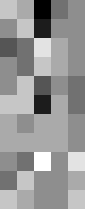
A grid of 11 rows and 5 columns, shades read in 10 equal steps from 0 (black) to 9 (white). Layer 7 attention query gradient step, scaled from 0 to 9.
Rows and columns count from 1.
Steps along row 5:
up down up down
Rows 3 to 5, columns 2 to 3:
4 8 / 4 7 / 7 3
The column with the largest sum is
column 2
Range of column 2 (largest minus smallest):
3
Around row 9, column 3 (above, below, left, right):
6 5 4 5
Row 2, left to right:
5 7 1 5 5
